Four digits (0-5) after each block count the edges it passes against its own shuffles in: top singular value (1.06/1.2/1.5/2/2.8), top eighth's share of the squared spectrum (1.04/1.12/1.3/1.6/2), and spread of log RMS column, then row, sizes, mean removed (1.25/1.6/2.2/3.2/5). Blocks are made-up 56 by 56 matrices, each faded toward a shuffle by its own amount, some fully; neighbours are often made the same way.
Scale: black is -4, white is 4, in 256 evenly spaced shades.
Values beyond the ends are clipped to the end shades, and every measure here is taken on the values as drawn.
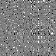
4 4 2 1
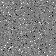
1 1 0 0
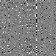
4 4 2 1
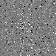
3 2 1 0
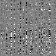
2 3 3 3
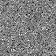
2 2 0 0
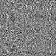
3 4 2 1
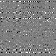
4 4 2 3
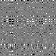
4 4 2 3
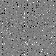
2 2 1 0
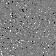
0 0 0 0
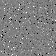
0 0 0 0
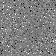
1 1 0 1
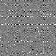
4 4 2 2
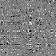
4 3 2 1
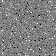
0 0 0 0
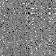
3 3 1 1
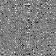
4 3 2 2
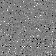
3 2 0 1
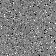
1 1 0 0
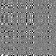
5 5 3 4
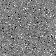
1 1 0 1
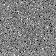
0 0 0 0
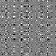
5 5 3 3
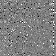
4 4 2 1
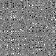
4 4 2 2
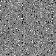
3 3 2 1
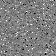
1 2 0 0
